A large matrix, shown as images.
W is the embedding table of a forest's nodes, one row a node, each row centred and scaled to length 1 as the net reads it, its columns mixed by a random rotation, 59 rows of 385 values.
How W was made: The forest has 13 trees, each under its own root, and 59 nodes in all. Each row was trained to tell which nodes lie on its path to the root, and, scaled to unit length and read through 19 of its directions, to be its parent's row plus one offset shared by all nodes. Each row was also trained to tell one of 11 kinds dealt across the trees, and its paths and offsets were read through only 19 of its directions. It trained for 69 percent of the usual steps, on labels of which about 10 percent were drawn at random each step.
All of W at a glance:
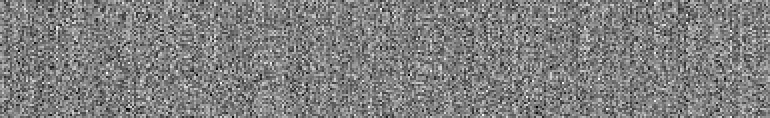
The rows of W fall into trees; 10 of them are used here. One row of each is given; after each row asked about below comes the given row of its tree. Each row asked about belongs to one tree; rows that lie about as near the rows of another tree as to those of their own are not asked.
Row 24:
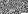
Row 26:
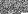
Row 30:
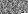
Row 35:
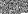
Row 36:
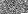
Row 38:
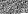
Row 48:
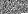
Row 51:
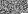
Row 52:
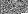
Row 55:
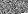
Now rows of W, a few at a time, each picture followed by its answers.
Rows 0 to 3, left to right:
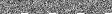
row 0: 38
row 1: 48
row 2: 24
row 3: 36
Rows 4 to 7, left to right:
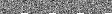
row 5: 52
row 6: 36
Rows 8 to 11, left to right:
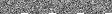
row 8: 26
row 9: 36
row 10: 36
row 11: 24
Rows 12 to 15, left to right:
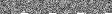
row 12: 51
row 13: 26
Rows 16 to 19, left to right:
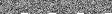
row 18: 51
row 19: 51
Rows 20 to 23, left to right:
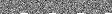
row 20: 51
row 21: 55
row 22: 35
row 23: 26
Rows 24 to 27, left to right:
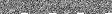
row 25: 48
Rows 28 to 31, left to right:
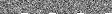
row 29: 26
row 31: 48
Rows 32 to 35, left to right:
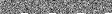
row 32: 48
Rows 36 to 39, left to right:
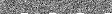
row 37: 26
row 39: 52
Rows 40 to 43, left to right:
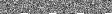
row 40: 30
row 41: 35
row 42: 30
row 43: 52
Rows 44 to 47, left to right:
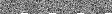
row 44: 51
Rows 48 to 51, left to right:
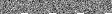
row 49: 48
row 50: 52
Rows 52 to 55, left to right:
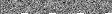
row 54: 38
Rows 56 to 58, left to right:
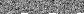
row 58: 35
